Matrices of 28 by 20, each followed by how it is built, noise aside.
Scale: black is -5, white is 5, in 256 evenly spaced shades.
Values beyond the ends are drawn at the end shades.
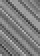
Toeplitz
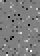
sparse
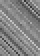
Toeplitz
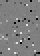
sparse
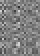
low rank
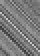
Toeplitz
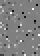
sparse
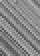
Toeplitz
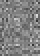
low rank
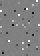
sparse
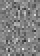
low rank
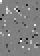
sparse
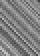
Toeplitz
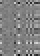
low rank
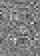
low rank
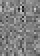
low rank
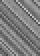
Toeplitz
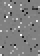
sparse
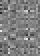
low rank
